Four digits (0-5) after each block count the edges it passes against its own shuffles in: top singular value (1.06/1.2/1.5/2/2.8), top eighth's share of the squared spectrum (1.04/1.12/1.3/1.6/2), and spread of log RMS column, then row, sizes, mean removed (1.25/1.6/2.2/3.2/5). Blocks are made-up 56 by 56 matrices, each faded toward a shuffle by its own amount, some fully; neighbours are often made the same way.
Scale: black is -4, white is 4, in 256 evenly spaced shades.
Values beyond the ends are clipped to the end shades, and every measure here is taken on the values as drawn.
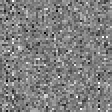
1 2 2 0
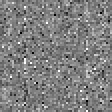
1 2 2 0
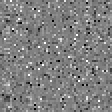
3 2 1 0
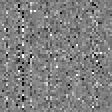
4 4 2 1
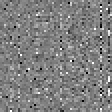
3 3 2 0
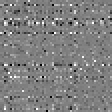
4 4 2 3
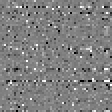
4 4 1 2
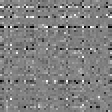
5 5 2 3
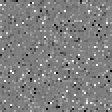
0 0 0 0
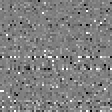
4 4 1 2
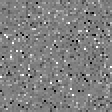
2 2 0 0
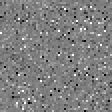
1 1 0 0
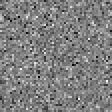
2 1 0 0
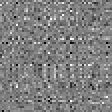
4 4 2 3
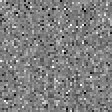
3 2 0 0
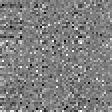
4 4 2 2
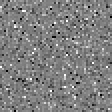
0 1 0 0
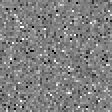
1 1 0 0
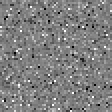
0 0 0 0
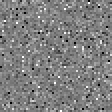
0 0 0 0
